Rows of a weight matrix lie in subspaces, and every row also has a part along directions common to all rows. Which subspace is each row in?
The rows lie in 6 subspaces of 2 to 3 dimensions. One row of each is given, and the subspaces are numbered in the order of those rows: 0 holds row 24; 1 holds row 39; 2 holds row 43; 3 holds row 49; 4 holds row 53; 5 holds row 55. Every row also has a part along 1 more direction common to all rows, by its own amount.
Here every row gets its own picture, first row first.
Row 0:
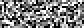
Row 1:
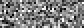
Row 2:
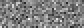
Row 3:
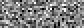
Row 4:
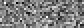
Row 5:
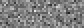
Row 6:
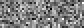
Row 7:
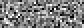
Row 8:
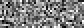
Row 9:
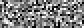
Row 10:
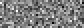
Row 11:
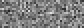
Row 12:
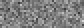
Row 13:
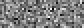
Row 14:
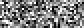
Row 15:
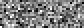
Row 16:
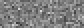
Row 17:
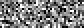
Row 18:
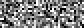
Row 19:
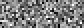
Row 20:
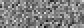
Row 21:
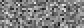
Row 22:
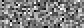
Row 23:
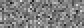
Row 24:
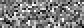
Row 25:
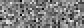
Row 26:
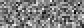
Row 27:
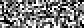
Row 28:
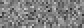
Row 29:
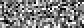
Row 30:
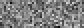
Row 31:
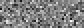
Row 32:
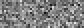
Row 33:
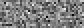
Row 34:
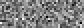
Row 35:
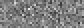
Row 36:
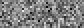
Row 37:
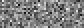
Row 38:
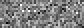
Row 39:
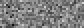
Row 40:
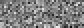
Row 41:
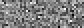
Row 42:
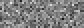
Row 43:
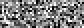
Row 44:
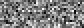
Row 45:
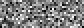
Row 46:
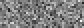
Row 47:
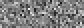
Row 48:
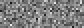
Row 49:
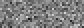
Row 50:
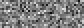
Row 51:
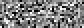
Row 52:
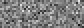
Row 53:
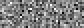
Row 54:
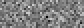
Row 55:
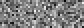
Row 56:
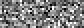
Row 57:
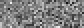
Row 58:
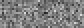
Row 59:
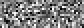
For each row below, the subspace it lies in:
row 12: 5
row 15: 1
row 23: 4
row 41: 0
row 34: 0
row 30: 3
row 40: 3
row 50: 0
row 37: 2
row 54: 0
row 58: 2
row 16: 1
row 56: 2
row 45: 3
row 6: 5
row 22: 2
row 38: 0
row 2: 3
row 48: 4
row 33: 0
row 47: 4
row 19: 0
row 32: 2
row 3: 2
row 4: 0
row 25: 4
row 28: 5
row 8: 1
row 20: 3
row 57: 3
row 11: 0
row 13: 4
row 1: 1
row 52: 0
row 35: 4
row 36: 5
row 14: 5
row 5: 5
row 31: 4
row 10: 2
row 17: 5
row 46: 5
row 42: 4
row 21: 2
